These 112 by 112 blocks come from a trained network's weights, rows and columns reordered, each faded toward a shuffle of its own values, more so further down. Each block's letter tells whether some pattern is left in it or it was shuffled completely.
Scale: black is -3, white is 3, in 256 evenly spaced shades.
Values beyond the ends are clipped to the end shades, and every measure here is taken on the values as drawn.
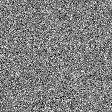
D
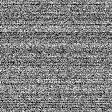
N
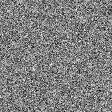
D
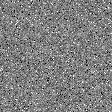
D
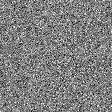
D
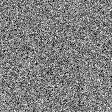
D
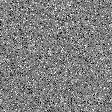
D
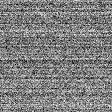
N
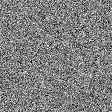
D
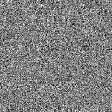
N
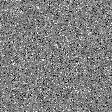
D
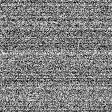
N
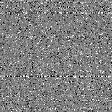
N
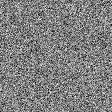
D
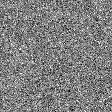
D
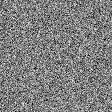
D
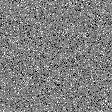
D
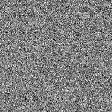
N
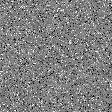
D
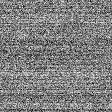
N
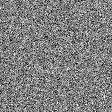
D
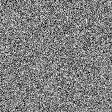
D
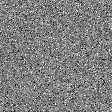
D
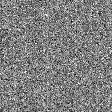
N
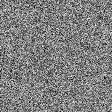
D
